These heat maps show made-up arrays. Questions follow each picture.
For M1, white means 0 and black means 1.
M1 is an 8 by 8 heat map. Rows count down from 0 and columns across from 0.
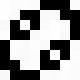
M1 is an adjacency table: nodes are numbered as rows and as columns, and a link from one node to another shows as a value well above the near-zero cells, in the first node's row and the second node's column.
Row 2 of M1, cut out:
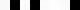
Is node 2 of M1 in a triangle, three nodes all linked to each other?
yes
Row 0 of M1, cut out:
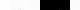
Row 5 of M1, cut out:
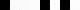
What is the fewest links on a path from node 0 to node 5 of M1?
1
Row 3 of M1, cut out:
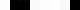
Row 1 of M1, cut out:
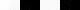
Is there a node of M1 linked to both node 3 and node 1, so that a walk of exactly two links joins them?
yes
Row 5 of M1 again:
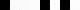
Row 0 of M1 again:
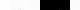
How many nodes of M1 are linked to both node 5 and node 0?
2
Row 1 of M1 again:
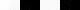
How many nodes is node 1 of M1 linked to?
4
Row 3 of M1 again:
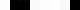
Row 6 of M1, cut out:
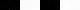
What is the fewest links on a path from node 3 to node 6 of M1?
2
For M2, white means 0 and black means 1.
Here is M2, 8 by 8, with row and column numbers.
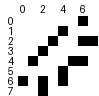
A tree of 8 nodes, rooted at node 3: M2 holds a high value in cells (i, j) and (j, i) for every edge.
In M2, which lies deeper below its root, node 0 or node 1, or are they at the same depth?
node 1
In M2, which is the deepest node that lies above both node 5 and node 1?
4
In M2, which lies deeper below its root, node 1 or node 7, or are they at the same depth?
node 1
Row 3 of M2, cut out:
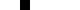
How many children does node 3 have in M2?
1
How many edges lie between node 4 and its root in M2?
3
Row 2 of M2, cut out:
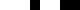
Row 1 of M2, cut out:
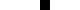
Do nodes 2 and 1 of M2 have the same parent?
no
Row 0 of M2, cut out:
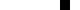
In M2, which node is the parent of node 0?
6
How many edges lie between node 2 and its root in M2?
1
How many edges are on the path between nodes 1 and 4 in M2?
1
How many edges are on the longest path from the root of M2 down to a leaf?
4
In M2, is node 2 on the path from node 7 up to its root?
yes
